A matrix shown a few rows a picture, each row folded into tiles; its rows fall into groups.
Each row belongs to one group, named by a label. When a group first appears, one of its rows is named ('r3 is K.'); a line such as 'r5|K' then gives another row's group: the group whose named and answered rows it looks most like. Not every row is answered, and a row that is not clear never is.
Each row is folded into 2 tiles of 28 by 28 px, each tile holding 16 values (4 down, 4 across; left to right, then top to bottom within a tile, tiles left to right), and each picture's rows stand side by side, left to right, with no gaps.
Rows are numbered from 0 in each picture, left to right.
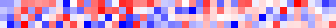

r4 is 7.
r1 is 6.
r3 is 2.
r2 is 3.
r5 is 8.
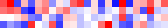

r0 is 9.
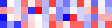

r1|8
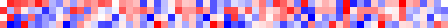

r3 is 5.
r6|5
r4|5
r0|3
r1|3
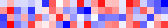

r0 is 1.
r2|8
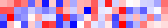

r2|1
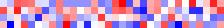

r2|9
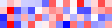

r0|1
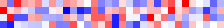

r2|5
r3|1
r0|7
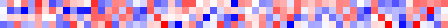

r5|7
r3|7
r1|2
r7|3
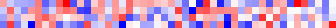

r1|9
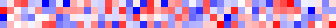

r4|1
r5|9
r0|8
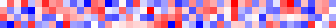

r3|6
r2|8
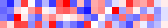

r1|9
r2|3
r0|8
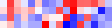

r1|3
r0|5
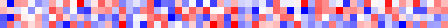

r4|1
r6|1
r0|1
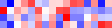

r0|8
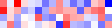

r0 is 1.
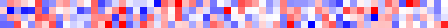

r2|1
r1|2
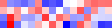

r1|3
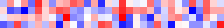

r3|6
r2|5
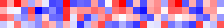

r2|9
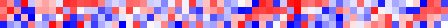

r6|8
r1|3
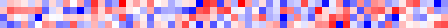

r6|6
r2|3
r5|8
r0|5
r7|8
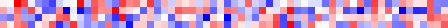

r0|8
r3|5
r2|3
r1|6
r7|2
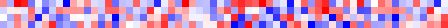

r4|3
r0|7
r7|8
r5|6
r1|1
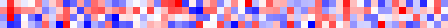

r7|9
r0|5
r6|5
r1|6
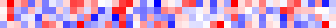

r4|3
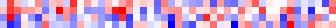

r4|8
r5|1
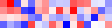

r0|9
